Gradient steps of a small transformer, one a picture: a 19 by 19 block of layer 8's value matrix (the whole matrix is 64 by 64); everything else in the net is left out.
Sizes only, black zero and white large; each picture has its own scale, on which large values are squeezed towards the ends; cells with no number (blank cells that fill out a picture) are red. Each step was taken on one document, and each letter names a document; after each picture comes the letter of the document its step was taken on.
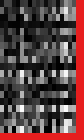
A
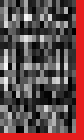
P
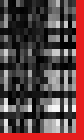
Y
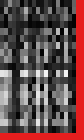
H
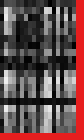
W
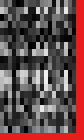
H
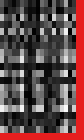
A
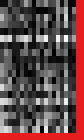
H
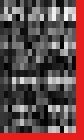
A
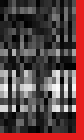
Y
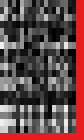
P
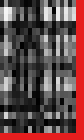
W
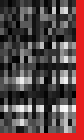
A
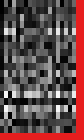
W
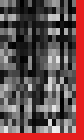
Y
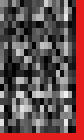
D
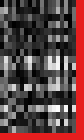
Y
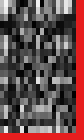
P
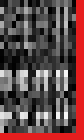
H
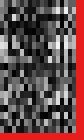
Y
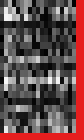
W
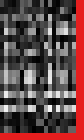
W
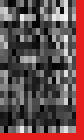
A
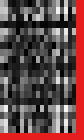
Y
